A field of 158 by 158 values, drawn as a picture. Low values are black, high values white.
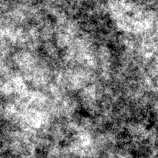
No single row or column stands out from its neighbours. Neither half mirrors the other. The bottom right is the ninth with the lowest average. The values follow a bell shape.
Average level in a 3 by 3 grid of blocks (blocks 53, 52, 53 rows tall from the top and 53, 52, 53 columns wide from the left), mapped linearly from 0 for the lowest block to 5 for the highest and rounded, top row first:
3 2 4 | 5 4 2 | 4 3 0
